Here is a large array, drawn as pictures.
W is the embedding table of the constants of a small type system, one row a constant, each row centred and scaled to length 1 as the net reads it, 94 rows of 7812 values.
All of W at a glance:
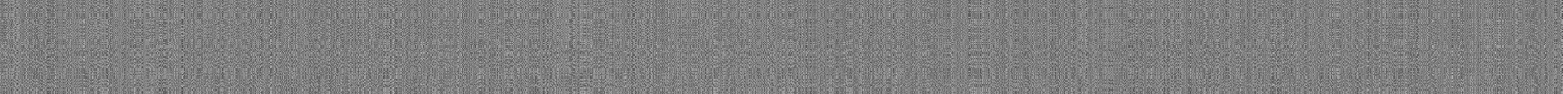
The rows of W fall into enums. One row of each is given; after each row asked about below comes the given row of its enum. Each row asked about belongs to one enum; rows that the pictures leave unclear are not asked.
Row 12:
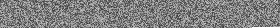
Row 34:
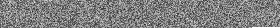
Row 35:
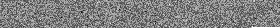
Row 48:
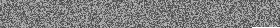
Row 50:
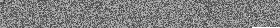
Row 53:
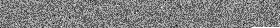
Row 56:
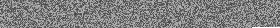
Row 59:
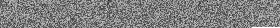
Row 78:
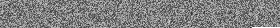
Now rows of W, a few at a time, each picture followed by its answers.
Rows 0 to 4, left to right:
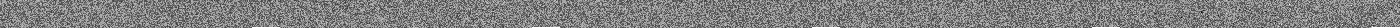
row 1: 12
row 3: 48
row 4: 35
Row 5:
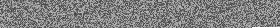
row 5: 56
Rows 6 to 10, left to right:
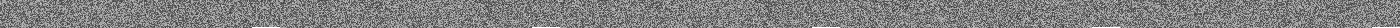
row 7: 50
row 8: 50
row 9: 12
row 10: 56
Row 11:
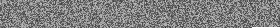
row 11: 48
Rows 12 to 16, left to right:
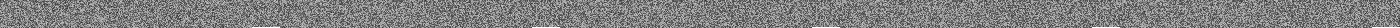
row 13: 48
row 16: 48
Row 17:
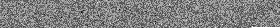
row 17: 35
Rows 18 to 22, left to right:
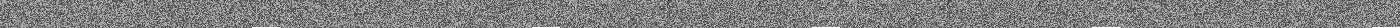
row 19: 56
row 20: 59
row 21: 59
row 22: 56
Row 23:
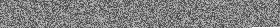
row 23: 12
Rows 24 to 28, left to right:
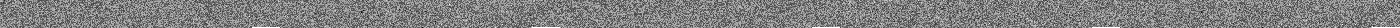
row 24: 50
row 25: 35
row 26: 56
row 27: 34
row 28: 35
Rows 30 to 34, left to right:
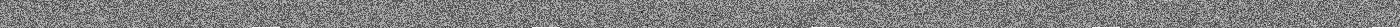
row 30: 12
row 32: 35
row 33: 56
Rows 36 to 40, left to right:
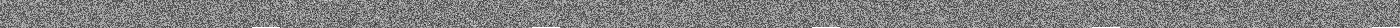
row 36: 48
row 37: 34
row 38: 48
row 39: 12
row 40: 12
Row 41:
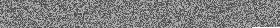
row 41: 56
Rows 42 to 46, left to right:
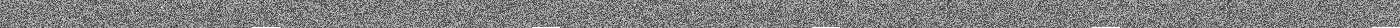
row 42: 53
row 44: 53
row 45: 59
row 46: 59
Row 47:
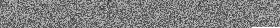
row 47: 59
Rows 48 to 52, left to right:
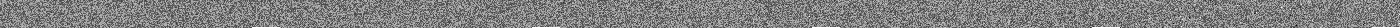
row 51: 78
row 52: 53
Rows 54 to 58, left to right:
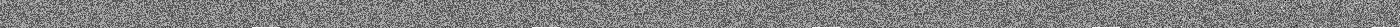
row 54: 48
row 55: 48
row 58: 53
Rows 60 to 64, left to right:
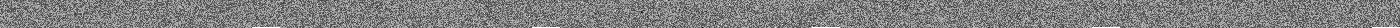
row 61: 50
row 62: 35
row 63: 12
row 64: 48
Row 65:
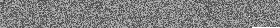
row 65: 50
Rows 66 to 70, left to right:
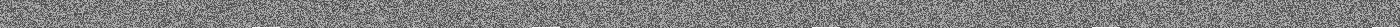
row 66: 56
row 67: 12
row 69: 48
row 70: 48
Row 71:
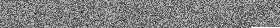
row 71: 35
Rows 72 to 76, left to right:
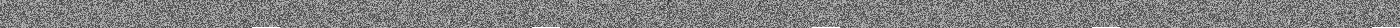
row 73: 78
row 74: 59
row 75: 48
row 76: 78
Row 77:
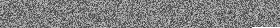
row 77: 78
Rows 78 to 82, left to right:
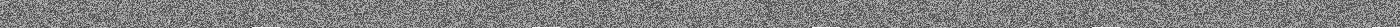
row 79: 56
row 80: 50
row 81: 78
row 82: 56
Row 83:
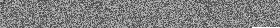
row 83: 50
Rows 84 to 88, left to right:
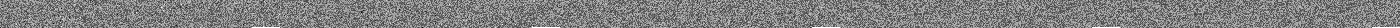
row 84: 53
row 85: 35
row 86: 78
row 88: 56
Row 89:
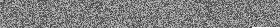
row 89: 50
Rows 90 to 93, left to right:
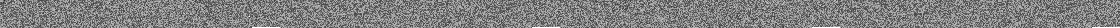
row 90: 50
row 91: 56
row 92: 12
